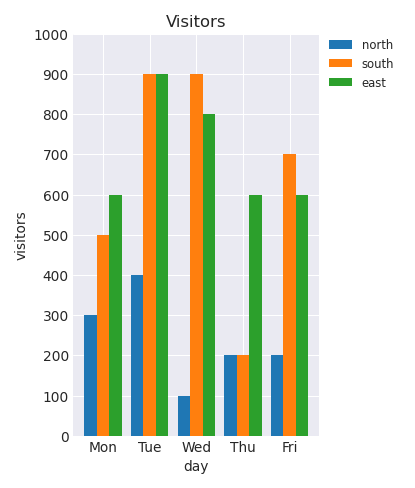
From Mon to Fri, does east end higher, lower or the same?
the same
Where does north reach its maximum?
Tue
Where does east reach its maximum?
Tue
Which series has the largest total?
east
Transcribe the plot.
Title: Visitors
x-axis: day, ticks Mon Tue Wed Thu Fri
y-axis: visitors, ticks 0 100 200 300 400 500 600 700 800 900 1000
Legend: north, south, east
Values:
north: 300 400 100 200 200
south: 500 900 900 200 700
east: 600 900 800 600 600
